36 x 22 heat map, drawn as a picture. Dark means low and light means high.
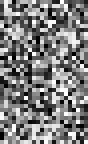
Mirror symmetry: none. Grain: fine. Histogram: flat. Stripes: none. Ninth with the lowest average: middle left. Odd rows or columns: none.
